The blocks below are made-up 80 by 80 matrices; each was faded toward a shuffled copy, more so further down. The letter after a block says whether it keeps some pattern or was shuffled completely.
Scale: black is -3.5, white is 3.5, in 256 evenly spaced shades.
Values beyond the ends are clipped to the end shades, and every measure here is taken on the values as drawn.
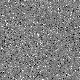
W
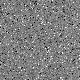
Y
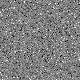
W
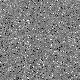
Y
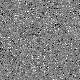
W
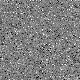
W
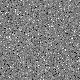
Y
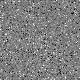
W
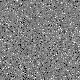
W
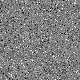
W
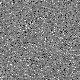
W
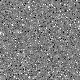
W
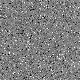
W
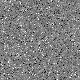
Y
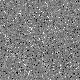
Y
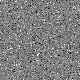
W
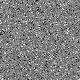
W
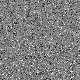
Y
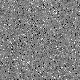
W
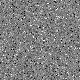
Y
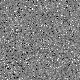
W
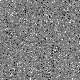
W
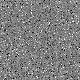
Y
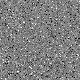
W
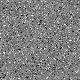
Y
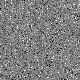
W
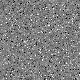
W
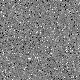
Y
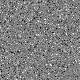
W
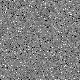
W
